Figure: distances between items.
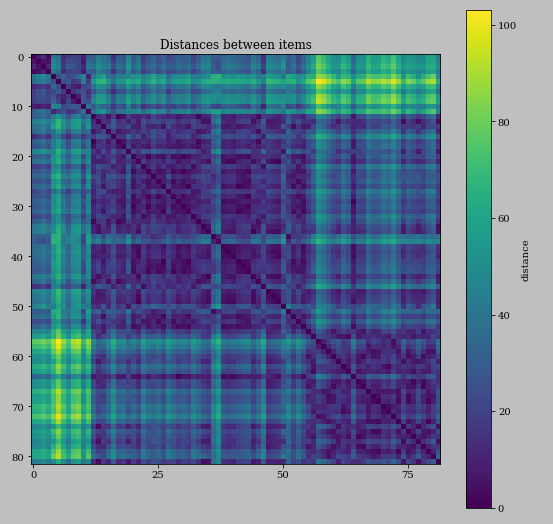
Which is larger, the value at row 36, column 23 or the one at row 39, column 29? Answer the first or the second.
the first
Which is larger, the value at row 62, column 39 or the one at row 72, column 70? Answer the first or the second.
the first
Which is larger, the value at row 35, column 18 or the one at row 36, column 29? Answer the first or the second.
the second
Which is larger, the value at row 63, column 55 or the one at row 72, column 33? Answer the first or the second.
the second
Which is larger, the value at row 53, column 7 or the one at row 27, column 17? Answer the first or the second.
the first
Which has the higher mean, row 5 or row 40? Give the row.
5
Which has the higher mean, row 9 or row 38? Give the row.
9
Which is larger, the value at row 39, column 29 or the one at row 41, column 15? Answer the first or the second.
the second
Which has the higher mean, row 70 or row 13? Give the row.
70
